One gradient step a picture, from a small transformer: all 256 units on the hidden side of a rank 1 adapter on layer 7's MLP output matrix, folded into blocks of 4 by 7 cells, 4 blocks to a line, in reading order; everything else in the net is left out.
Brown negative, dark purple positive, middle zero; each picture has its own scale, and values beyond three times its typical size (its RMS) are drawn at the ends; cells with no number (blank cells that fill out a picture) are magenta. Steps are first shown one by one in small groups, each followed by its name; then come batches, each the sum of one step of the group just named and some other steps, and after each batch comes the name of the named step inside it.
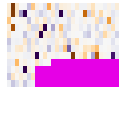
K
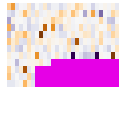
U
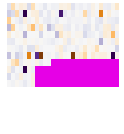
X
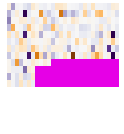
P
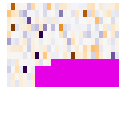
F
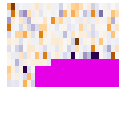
U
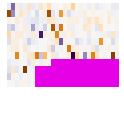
F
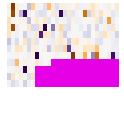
K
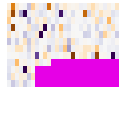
K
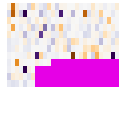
K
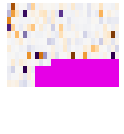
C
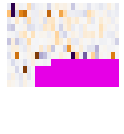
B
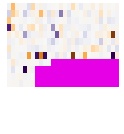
C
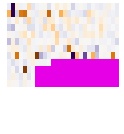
B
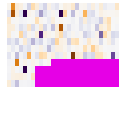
B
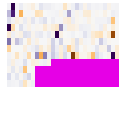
B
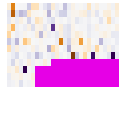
B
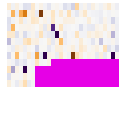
B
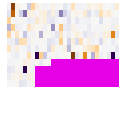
C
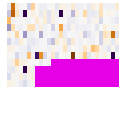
C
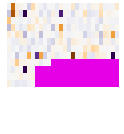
C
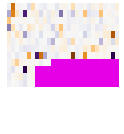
C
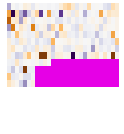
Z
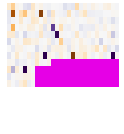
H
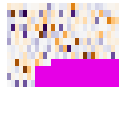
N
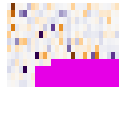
Z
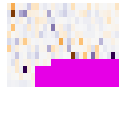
N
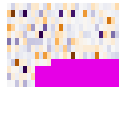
N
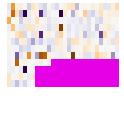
Z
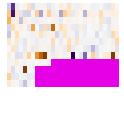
Z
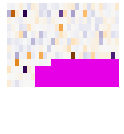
N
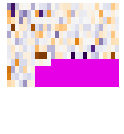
Z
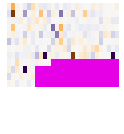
H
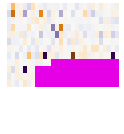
H
